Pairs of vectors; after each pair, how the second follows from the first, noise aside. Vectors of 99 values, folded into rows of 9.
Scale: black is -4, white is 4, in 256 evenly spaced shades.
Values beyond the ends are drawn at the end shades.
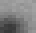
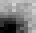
scaled up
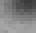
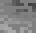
partly zeroed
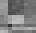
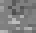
partly zeroed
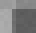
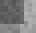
reversed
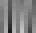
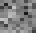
shuffled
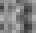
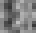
reversed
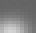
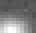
scaled up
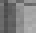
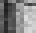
scaled up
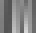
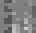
partly zeroed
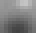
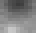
reversed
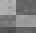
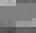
partly zeroed
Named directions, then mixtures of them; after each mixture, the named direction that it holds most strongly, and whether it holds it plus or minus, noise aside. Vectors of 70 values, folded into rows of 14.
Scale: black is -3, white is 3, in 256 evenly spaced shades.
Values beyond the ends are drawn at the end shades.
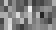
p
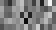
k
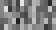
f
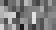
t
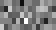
f, minus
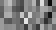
k, minus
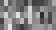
p, plus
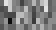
t, minus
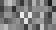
k, minus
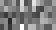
t, minus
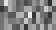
k, minus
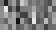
f, plus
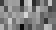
f, minus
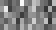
f, plus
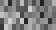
p, plus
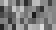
t, minus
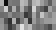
p, minus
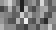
k, minus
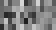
t, minus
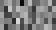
f, minus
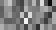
k, minus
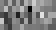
p, minus
